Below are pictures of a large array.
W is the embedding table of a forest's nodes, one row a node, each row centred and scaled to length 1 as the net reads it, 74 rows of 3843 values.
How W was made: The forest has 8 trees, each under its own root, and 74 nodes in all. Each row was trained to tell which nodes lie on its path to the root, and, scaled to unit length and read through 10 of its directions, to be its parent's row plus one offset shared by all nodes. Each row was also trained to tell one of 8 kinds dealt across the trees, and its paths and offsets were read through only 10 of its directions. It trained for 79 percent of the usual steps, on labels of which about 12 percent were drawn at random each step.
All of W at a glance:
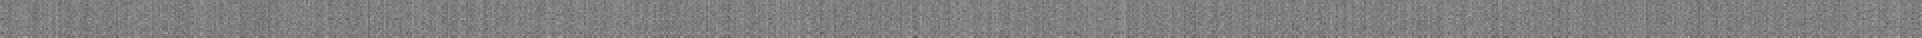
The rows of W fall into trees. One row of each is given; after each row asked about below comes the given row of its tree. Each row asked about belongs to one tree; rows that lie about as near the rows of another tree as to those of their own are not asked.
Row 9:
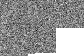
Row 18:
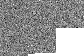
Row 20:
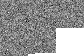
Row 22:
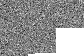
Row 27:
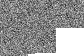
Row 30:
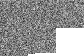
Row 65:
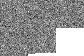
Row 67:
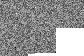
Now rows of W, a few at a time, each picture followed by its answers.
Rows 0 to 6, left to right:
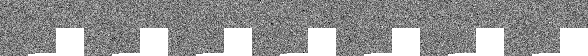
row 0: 30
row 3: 65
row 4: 22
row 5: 65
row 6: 9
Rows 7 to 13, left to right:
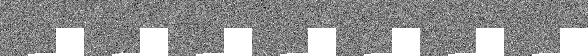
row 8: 9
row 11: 30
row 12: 20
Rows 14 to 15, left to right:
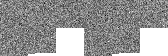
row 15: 18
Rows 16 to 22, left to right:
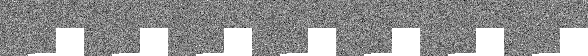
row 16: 20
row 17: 18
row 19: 9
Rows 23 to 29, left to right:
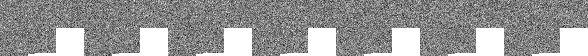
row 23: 65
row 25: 9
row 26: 65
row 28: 9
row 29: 22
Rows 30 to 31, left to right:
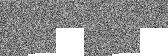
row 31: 65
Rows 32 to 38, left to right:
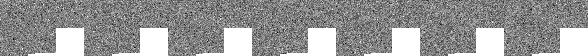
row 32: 18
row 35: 30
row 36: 9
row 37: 67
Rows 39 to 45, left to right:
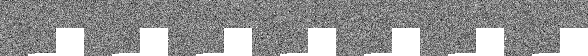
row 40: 18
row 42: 9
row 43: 20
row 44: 27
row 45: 18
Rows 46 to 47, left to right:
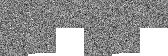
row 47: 27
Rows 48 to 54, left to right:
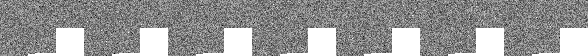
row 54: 22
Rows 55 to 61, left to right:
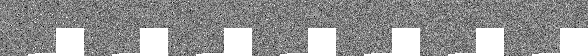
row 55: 65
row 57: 18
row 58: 30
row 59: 18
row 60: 20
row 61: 65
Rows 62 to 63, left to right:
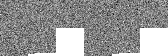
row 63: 18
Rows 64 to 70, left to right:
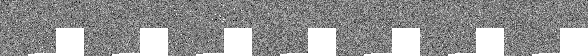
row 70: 9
